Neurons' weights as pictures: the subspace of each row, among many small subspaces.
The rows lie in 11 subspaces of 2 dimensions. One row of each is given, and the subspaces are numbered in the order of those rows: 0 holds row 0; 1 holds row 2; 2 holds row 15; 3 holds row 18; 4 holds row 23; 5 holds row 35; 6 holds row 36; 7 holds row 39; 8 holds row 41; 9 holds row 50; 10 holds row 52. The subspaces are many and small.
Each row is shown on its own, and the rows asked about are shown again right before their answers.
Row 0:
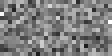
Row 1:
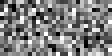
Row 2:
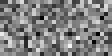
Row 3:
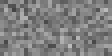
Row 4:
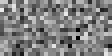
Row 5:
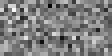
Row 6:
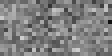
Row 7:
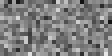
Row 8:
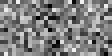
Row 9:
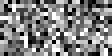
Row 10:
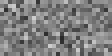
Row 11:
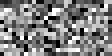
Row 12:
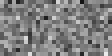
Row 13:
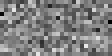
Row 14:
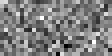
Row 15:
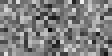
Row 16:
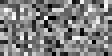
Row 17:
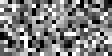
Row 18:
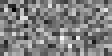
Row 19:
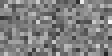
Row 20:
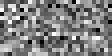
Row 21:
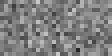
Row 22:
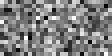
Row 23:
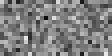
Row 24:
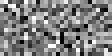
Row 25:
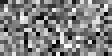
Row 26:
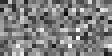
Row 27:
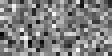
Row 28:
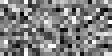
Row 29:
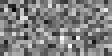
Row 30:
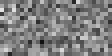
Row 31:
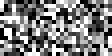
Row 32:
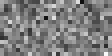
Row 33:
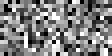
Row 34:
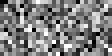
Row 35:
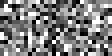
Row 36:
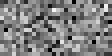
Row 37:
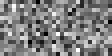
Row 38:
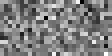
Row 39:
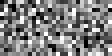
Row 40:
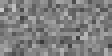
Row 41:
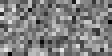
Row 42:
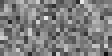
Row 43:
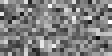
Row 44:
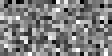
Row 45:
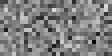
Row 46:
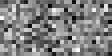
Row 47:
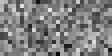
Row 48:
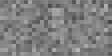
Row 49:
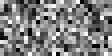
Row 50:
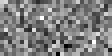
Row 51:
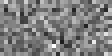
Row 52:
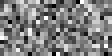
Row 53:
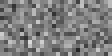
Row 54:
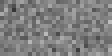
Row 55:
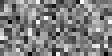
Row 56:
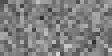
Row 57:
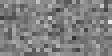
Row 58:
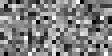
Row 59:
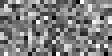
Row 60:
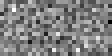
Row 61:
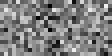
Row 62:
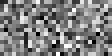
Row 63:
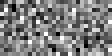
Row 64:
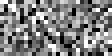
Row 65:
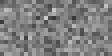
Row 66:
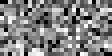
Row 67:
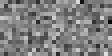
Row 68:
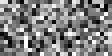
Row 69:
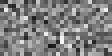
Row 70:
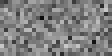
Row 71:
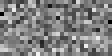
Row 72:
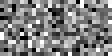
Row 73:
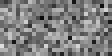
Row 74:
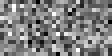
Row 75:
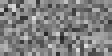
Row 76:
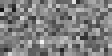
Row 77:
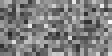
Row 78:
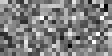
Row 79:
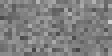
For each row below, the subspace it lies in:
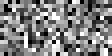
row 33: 2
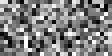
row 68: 1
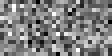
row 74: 6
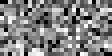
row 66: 8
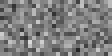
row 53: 1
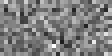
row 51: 7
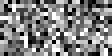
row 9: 2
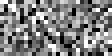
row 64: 7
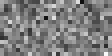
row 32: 10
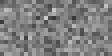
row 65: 4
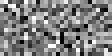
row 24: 0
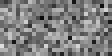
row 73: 9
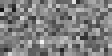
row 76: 8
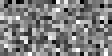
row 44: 4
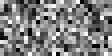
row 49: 10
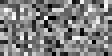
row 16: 5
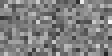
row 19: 5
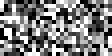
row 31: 10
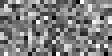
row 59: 5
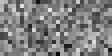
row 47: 9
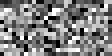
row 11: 4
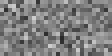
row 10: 0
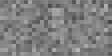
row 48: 1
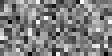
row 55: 10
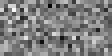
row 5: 3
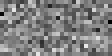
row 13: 0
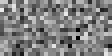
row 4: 8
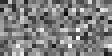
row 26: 8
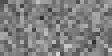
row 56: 9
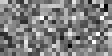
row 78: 1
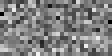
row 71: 0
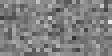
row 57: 5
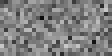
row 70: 9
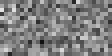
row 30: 8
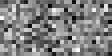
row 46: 6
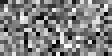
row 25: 6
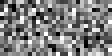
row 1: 7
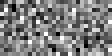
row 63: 7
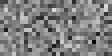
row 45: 6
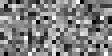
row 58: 5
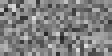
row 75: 0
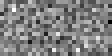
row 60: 7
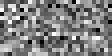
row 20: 3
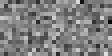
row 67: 5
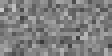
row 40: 8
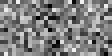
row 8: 2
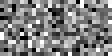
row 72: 1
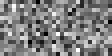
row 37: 6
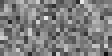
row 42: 10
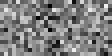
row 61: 2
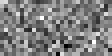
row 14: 9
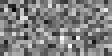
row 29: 3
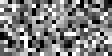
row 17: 1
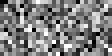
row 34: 9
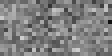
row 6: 2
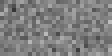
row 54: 7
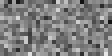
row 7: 4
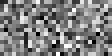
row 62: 6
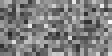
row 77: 9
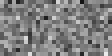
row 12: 4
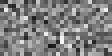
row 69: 0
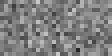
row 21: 6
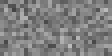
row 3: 3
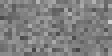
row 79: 2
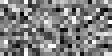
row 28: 3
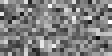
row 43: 3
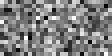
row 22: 4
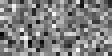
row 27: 1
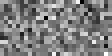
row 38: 10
